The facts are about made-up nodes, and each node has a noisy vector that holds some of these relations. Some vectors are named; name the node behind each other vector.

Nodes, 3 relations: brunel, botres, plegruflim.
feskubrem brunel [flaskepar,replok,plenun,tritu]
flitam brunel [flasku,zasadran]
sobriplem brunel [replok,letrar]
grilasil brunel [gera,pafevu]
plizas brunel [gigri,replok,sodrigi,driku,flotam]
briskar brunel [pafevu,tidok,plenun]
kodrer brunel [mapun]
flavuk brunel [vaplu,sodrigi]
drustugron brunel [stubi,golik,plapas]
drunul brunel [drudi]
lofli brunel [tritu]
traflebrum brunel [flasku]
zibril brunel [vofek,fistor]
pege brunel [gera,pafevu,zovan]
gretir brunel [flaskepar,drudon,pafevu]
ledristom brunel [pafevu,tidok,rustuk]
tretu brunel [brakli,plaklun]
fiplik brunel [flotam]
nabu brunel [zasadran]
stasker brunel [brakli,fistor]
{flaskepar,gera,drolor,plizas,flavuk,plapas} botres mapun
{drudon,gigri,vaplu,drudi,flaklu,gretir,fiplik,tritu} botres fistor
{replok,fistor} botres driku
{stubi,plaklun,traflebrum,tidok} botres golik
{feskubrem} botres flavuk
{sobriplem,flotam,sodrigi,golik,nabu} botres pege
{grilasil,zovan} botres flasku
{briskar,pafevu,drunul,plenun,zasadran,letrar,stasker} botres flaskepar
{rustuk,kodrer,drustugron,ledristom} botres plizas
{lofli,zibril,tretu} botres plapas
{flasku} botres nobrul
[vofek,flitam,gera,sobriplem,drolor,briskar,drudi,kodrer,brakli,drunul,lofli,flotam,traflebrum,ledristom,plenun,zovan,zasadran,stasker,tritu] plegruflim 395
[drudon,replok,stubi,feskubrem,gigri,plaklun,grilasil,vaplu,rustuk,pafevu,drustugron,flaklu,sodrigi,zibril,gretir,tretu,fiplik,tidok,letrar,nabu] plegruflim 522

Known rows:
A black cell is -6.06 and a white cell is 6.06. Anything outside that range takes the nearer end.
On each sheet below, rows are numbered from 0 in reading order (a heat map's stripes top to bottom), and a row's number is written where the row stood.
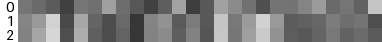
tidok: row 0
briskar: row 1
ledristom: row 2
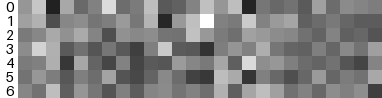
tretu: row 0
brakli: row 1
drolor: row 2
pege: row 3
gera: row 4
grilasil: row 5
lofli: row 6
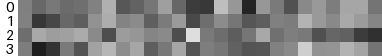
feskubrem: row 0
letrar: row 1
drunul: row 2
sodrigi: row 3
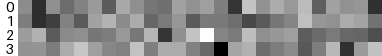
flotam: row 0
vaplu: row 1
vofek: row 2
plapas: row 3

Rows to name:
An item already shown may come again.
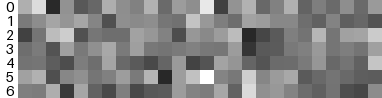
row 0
fistor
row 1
drolor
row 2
nabu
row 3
flaklu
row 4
rustuk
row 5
brakli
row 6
gera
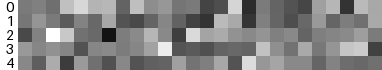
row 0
drustugron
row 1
grilasil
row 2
flitam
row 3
plizas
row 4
plenun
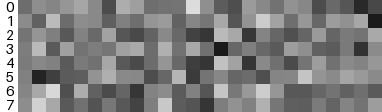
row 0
drudi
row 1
sobriplem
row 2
grilasil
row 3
mapun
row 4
gretir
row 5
replok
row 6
ledristom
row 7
pege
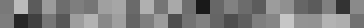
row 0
mapun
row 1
gigri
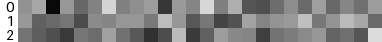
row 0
plaklun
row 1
driku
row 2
pafevu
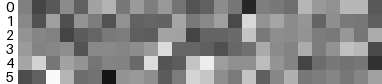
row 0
fiplik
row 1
tritu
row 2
flaskepar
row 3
flavuk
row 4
stasker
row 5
zasadran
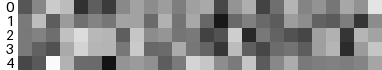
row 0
flasku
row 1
mapun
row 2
drustugron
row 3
stubi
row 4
zasadran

